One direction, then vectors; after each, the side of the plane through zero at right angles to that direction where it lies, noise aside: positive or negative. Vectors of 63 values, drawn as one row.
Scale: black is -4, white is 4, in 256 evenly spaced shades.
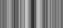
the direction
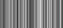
positive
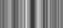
positive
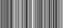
negative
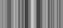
negative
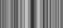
positive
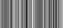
negative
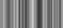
negative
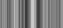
negative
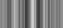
negative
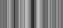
positive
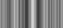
negative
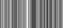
positive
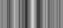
negative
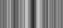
positive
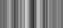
positive
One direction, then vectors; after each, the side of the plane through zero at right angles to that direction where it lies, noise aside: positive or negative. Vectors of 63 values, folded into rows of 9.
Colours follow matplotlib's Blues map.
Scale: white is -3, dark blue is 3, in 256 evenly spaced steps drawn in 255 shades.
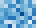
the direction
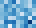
negative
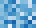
negative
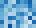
positive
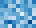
negative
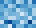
negative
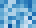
positive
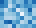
negative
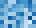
positive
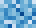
positive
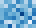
positive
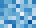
negative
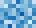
positive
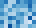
positive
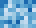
negative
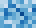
positive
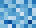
negative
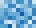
positive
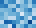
negative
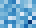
negative
